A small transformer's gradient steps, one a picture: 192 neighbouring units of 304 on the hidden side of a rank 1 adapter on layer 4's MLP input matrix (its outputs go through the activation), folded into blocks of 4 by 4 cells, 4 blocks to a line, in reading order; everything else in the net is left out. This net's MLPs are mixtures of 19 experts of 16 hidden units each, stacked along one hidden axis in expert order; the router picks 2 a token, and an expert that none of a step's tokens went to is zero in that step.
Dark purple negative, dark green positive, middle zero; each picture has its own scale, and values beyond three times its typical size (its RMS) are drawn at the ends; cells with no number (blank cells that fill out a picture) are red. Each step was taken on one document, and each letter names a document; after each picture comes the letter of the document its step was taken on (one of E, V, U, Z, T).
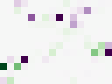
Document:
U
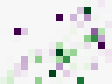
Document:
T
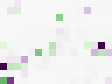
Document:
U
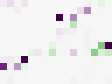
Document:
U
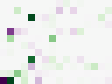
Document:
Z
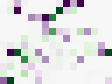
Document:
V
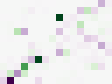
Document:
T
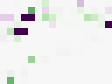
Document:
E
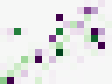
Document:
T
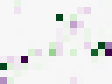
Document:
U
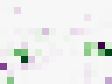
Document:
V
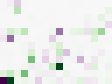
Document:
Z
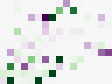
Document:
V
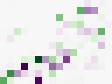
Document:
T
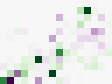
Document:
T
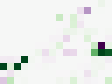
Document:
U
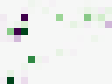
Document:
E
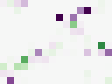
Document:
U
